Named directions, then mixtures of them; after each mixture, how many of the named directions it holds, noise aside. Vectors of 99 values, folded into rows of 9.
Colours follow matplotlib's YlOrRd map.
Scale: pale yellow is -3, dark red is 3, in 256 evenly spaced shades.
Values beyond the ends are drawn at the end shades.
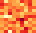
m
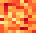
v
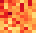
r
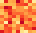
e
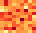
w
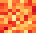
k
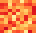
one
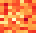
two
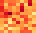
one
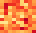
one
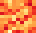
two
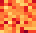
one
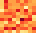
three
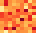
one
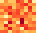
two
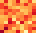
two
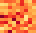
three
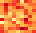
one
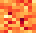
two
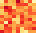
one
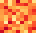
two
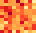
two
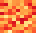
three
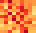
two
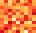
two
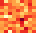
one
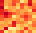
two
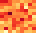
two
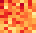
one
